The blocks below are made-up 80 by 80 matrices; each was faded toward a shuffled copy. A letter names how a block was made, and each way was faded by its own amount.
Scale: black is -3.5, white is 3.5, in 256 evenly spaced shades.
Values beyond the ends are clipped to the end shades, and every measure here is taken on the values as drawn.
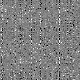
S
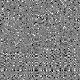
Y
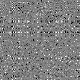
Y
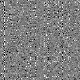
S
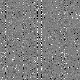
S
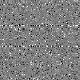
Y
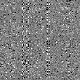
S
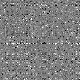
Y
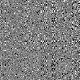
S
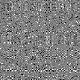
Y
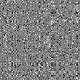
Y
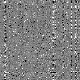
S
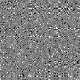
Y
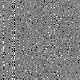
S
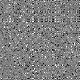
Y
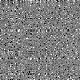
Y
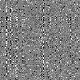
S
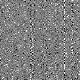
S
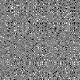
Y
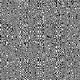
S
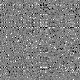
Y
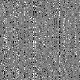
S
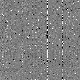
S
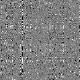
S
